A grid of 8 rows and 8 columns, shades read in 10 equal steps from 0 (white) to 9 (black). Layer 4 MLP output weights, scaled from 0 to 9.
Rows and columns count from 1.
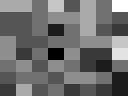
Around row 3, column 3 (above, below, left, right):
5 6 6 8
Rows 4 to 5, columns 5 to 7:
5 4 4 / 4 7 7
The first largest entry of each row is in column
5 1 4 2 4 7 8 8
